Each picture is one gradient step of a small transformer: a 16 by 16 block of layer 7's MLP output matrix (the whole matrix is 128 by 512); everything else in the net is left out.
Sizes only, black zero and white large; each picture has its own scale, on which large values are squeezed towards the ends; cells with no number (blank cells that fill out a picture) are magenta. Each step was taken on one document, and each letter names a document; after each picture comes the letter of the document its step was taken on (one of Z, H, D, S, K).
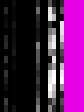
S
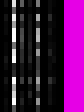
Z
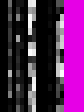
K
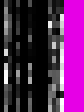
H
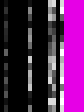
S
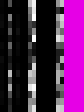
K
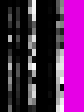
K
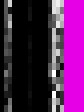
H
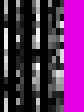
H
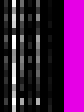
Z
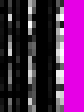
K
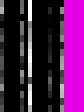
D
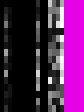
S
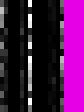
D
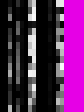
K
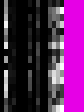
S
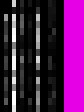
Z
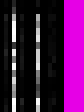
Z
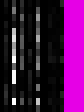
Z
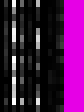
Z
